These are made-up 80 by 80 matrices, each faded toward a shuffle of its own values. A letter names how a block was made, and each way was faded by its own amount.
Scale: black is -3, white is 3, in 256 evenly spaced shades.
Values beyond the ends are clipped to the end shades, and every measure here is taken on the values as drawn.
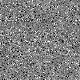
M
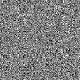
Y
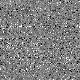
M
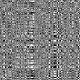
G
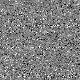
M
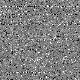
M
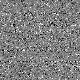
M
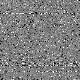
M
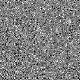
Y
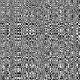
G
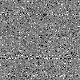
M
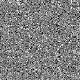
Y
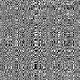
G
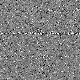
M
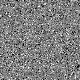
M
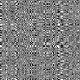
G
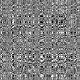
G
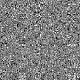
Y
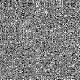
Y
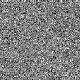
Y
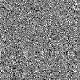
Y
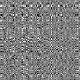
G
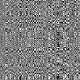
G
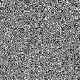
Y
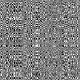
G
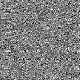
Y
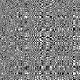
G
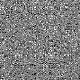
Y
